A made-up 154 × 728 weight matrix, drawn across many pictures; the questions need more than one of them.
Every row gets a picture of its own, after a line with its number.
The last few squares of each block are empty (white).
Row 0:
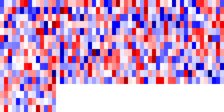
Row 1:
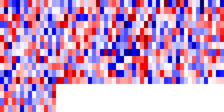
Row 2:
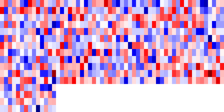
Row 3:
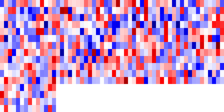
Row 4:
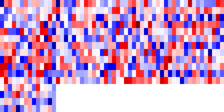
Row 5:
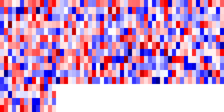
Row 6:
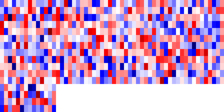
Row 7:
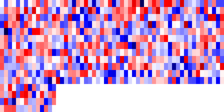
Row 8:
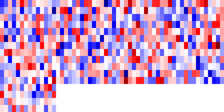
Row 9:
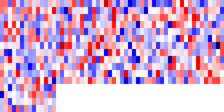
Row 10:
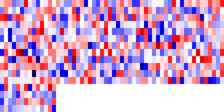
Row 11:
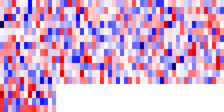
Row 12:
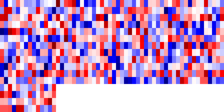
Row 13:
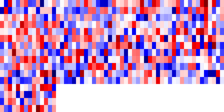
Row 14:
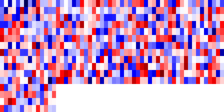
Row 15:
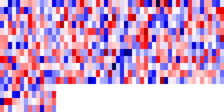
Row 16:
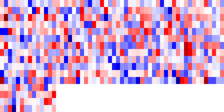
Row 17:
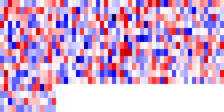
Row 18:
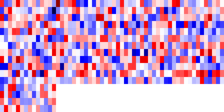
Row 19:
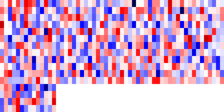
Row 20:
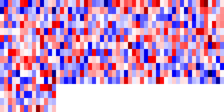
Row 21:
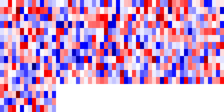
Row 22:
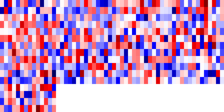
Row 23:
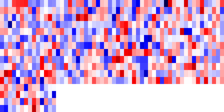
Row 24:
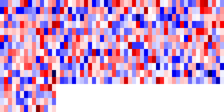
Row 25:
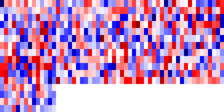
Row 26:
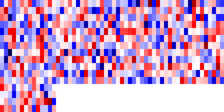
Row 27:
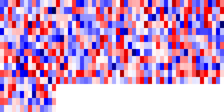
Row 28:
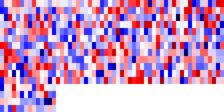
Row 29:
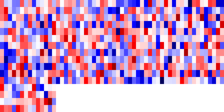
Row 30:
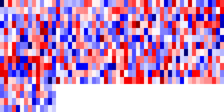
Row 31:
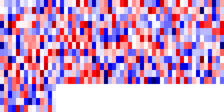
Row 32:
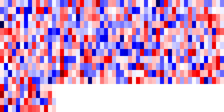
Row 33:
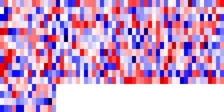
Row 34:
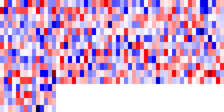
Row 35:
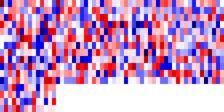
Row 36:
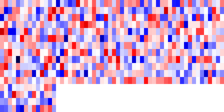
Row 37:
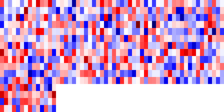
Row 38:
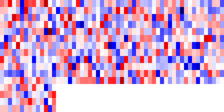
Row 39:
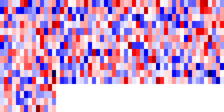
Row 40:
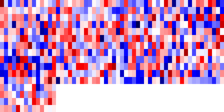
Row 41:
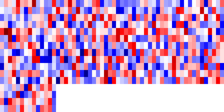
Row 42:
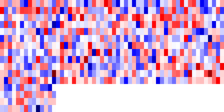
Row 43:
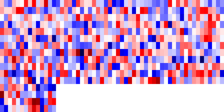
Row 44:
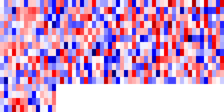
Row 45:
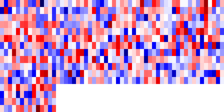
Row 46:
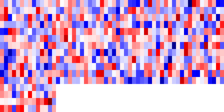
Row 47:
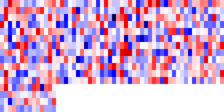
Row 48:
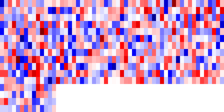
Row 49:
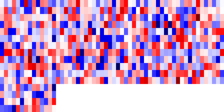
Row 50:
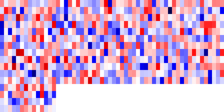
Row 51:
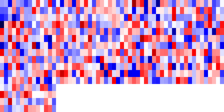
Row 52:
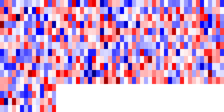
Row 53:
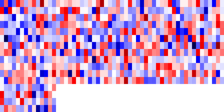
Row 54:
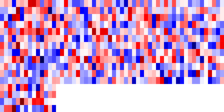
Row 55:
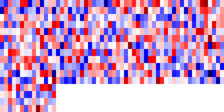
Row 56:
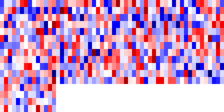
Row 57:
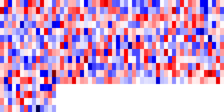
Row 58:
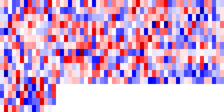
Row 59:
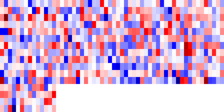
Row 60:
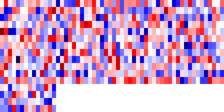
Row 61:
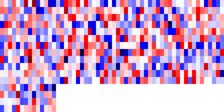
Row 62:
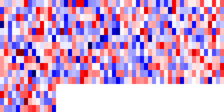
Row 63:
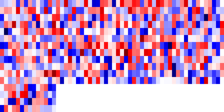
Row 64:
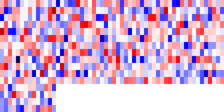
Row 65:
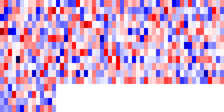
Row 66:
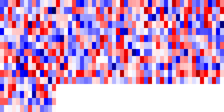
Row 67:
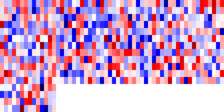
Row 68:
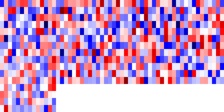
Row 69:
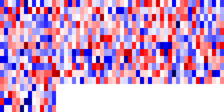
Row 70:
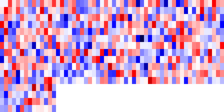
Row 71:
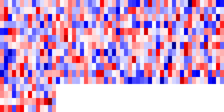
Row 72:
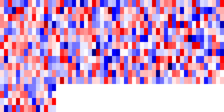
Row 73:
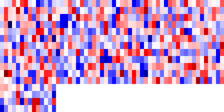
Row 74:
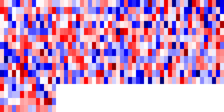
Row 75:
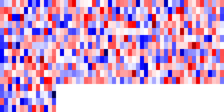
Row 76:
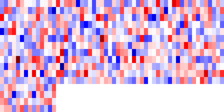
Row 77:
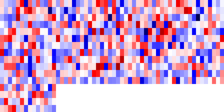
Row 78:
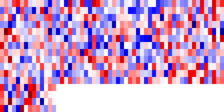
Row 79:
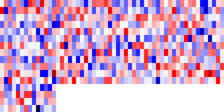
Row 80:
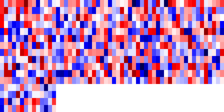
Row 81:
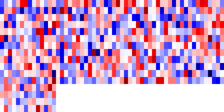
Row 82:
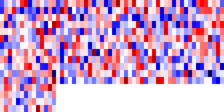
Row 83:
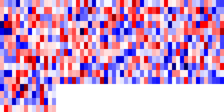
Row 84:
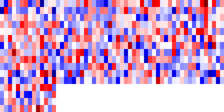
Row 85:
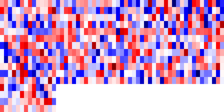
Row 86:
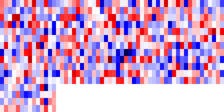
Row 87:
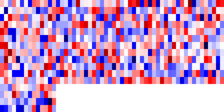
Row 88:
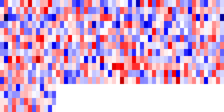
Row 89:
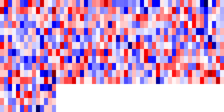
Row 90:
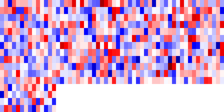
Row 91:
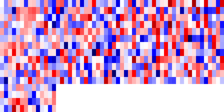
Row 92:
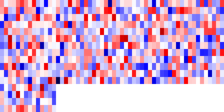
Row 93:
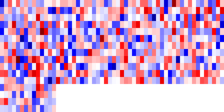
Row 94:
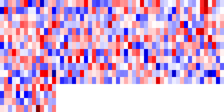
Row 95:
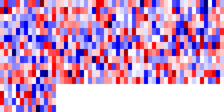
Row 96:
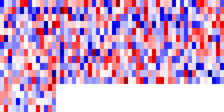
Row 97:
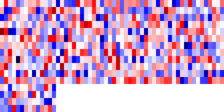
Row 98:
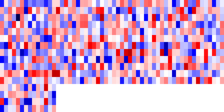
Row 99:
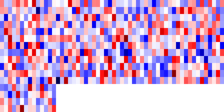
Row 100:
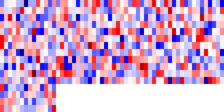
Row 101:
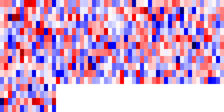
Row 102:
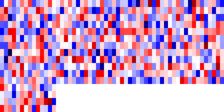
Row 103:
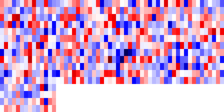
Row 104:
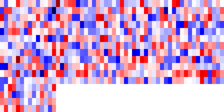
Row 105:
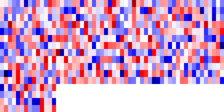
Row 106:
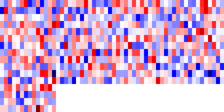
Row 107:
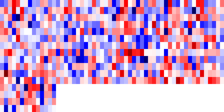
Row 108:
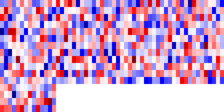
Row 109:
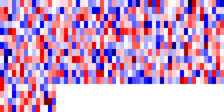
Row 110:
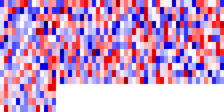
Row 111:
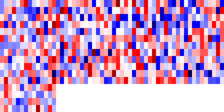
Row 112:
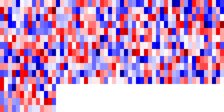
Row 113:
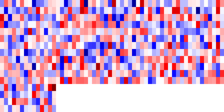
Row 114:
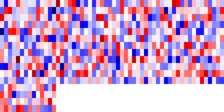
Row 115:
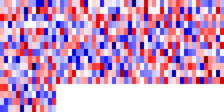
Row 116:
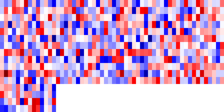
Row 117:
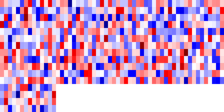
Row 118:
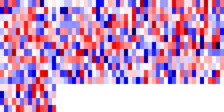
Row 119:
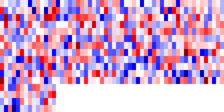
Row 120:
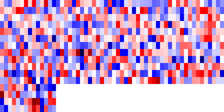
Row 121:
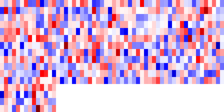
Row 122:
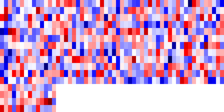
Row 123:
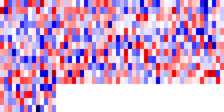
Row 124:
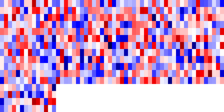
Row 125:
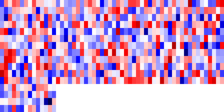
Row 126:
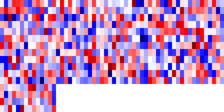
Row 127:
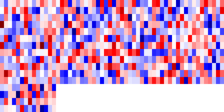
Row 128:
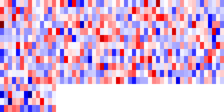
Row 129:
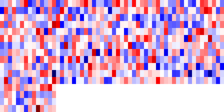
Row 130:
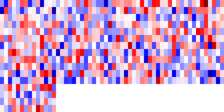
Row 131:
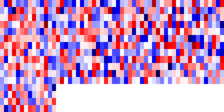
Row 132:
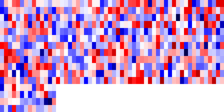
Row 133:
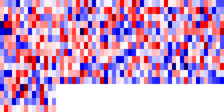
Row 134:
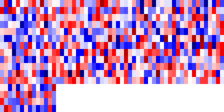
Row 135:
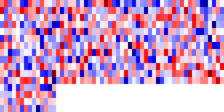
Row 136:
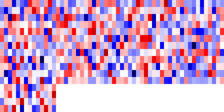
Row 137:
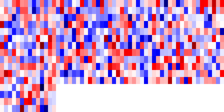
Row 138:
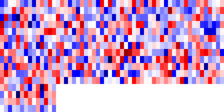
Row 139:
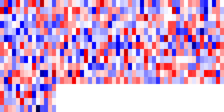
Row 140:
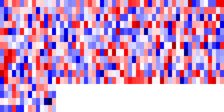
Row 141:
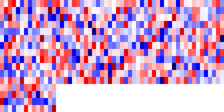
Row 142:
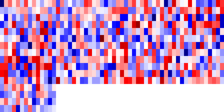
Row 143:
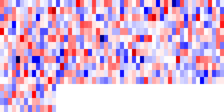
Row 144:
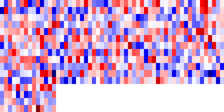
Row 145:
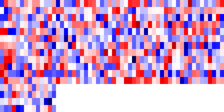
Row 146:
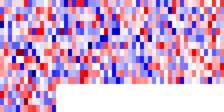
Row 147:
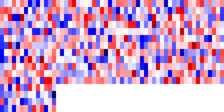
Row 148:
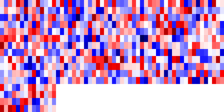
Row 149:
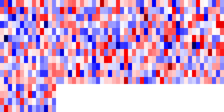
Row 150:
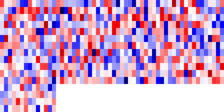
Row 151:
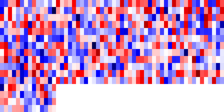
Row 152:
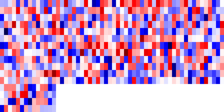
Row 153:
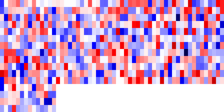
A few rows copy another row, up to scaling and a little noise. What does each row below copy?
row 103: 86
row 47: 17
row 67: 137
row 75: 147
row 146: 62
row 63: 152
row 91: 44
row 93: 48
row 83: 133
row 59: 16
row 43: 120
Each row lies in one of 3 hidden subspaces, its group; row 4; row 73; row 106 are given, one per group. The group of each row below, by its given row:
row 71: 4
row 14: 73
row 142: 4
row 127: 73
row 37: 73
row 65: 4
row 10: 73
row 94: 106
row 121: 106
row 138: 73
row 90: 106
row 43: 73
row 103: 73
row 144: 106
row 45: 106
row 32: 73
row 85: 4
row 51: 73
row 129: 106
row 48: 4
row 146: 73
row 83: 73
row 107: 73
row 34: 106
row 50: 73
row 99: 73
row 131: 106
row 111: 106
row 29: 4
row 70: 73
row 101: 73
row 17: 73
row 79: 106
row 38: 73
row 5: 73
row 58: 73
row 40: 4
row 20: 106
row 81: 106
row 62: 73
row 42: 106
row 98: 73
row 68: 106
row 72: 106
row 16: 4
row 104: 4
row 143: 4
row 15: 73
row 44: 106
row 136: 73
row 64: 4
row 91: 106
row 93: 4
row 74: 4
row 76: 4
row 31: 73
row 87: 4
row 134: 106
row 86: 73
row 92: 73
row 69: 73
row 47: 73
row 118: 106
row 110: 106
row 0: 106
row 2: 106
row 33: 4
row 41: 73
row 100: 73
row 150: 106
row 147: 73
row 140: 4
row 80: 73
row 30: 4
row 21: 73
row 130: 106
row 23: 73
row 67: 73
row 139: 106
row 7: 73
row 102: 4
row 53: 106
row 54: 73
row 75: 73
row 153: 4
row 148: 73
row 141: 73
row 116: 73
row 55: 106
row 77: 73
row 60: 4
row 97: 4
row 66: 4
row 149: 106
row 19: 73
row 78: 73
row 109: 4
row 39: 106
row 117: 73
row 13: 106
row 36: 4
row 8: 106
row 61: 73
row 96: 106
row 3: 106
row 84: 106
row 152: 73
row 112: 4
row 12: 4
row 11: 73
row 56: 106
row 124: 73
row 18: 4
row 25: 4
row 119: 4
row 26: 4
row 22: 106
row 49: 73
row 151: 4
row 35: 4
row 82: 106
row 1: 73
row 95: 106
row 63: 73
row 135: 106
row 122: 4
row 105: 73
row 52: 73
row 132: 4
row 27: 4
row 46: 4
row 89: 106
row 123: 106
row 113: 73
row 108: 4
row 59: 4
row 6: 73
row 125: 4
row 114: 4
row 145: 4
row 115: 73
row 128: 73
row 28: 4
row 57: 106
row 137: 73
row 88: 4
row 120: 73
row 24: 106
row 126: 73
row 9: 106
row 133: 73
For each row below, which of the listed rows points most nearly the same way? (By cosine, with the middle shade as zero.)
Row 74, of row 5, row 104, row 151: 5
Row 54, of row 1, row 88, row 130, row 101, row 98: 101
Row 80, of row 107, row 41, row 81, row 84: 107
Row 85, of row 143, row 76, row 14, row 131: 143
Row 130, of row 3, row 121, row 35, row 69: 121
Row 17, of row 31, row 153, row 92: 153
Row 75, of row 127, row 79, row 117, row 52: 52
